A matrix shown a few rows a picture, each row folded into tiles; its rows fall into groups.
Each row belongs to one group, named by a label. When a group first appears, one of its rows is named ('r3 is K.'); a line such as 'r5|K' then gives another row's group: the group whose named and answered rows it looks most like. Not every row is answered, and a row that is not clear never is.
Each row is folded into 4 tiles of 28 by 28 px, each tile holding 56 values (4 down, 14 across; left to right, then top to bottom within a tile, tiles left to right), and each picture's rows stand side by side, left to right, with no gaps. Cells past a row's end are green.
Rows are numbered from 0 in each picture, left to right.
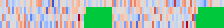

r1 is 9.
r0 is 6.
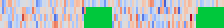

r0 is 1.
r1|6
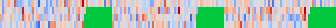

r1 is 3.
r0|1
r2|9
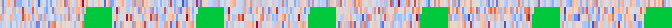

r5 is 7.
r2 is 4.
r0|1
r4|9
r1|4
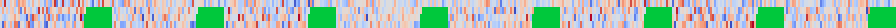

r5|7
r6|4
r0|9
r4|6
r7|1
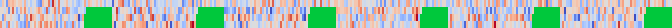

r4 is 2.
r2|2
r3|9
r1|4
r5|7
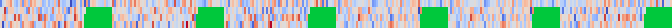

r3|1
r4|1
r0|4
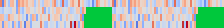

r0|9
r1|9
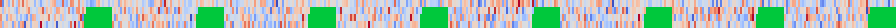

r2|6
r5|6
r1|3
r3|4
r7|1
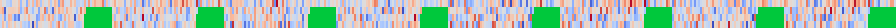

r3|6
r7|7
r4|2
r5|7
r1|7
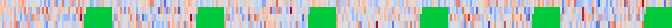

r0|9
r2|3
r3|9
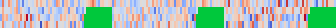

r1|2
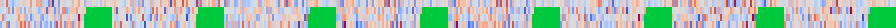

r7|3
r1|7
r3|3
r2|2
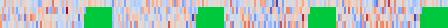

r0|3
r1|2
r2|6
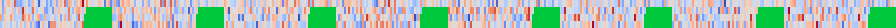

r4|9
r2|7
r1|3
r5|4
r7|4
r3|3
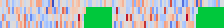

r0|6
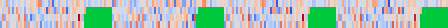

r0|6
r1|2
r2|6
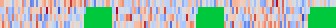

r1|4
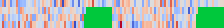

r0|2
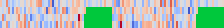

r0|6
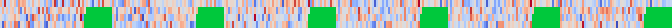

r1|7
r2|7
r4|1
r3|1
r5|9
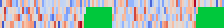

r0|4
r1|1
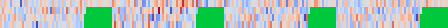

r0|3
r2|2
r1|7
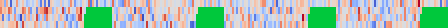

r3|1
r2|6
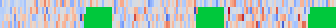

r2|4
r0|2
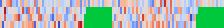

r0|4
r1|3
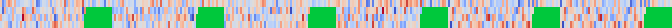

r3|7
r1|2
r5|4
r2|6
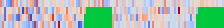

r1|3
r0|7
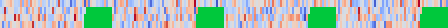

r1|1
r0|4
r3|1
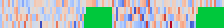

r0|2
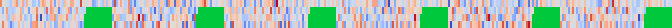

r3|6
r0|7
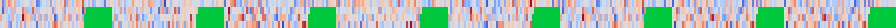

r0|1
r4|1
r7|4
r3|9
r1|6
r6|4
